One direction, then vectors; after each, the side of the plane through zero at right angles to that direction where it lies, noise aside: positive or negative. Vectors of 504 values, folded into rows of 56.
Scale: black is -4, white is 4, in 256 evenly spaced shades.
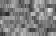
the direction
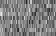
negative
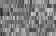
positive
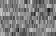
negative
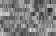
negative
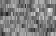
positive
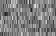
positive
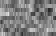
negative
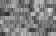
positive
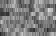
positive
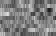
negative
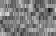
negative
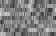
negative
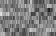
negative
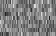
positive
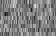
positive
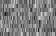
positive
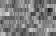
negative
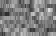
positive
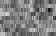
negative
